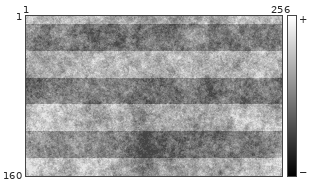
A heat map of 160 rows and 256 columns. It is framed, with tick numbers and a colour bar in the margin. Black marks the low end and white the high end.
Stripes running across repeat 3 times from top to bottom. The bottom middle is the ninth with the lowest average. The bottom left is the ninth with the highest average.
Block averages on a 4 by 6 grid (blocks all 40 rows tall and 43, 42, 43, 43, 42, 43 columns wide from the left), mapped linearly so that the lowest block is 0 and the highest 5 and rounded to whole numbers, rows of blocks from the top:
2 1 1 1 2 2 | 2 3 3 3 2 3 | 5 3 2 2 3 4 | 4 4 0 0 2 3
